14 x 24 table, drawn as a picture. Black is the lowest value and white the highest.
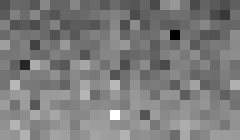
Histogram: heavy tails on both sides. Stripes: none. Slope: up to the bottom. Grain: fine. Odd rows or columns: none.
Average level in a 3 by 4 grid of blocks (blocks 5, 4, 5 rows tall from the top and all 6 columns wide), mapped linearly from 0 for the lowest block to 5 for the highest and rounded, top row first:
0100 | 2312 | 5544
